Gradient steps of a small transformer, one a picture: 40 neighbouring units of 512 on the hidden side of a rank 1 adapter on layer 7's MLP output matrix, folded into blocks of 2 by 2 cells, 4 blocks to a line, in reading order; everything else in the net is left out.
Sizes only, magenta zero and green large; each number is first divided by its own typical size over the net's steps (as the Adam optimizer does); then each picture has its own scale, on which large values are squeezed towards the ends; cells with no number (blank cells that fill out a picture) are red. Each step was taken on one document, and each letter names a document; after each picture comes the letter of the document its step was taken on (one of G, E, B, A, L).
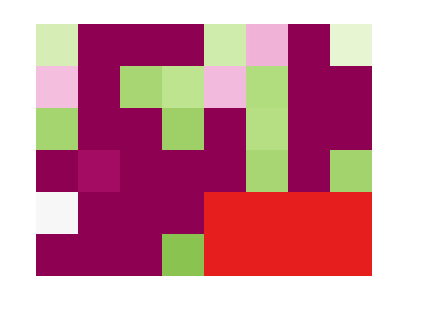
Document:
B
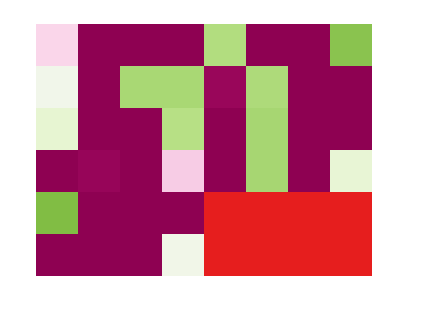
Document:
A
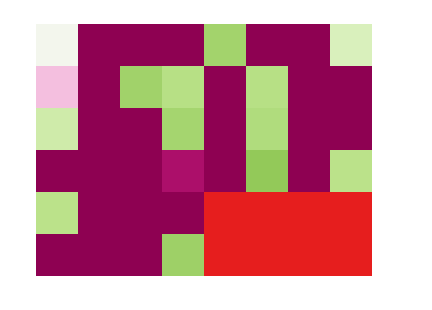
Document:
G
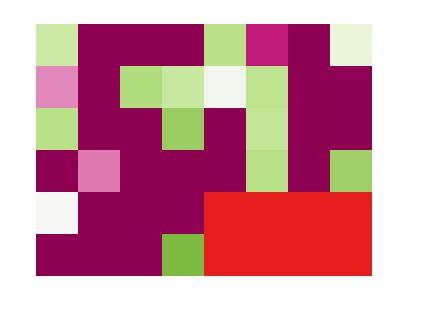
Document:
B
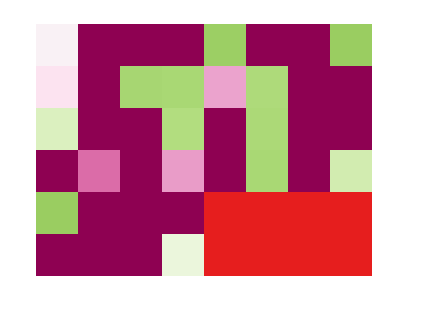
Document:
A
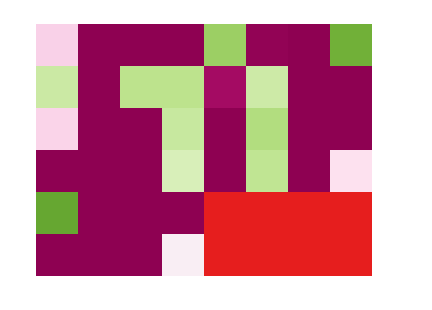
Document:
G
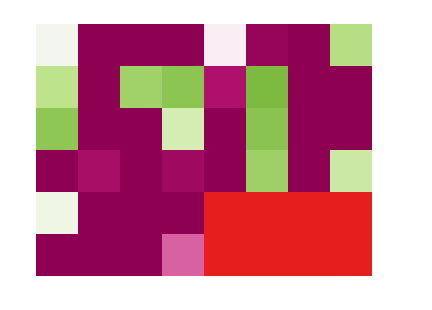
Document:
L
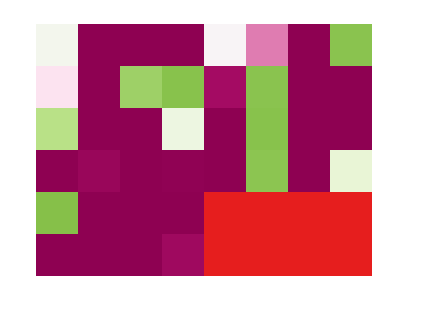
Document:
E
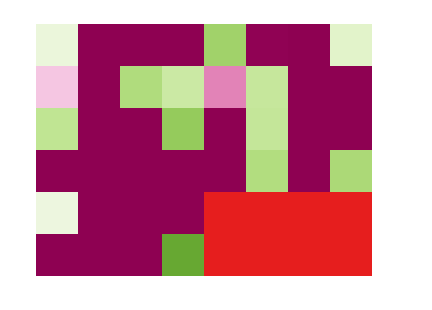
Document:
B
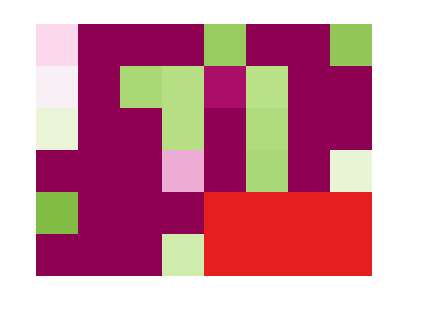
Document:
A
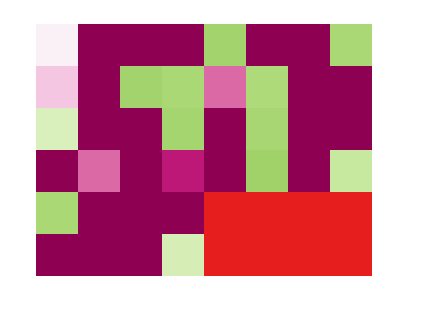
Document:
A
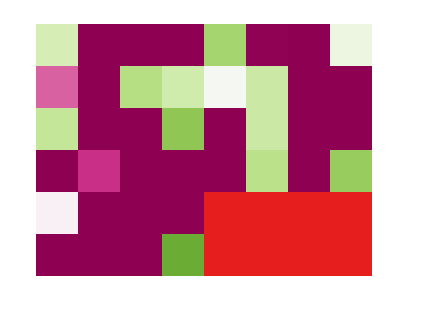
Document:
B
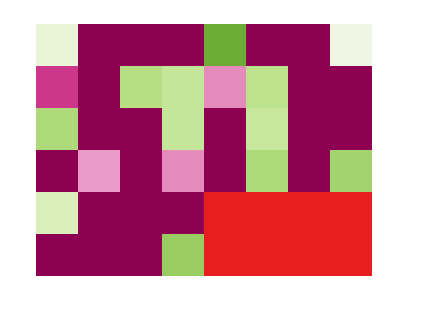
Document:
A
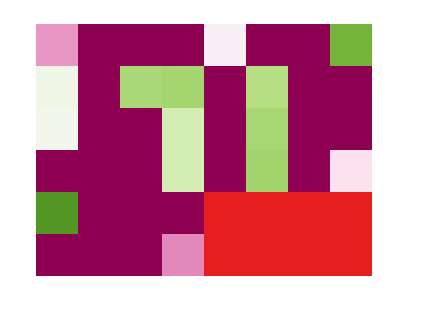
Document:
L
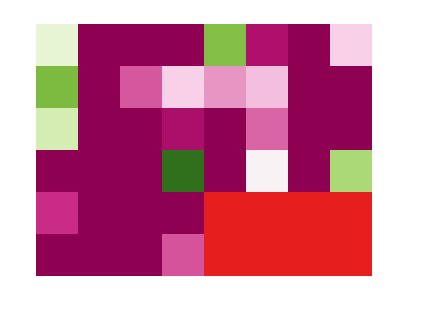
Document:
G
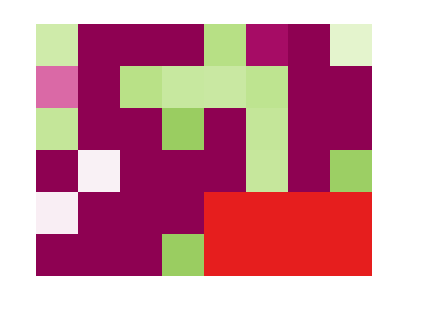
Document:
B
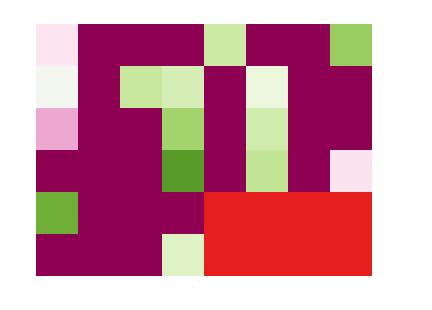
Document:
G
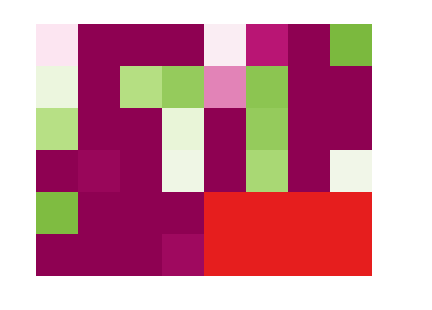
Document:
L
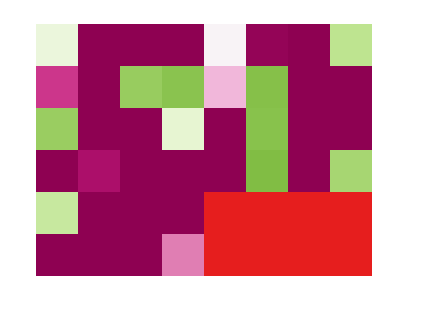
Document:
E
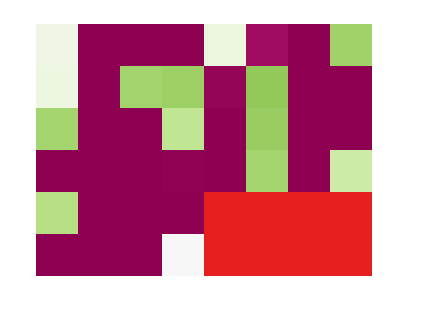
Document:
L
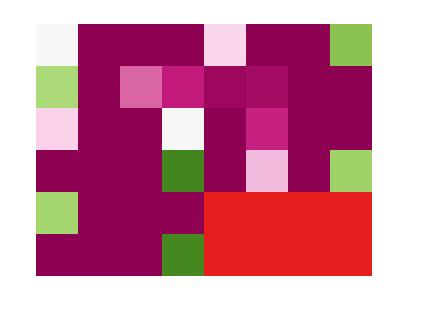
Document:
G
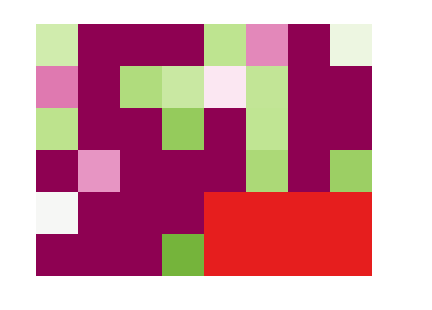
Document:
B
